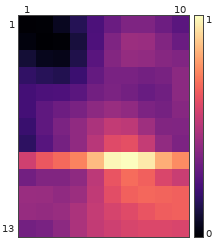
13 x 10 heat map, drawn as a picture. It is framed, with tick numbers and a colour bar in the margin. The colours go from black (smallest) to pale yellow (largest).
There is an overall slope up to the bottom right. Row 9 differs from the rows beside it. On average the colour sits 40% of the way up the scale. The ninth with the lowest average is the top left.
